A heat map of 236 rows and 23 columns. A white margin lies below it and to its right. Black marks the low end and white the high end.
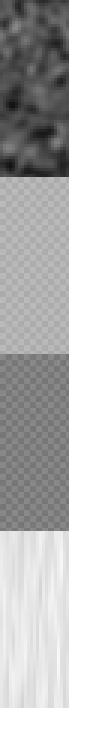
The table splits into 4 rows of 1 panel. Panel 1,1: low, blotchy. Panel 2,1: high, checkered, faint in contrast. Panel 3,1: middling, checkered, faint in contrast. Panel 4,1: very high, streaked downward, faint in contrast.
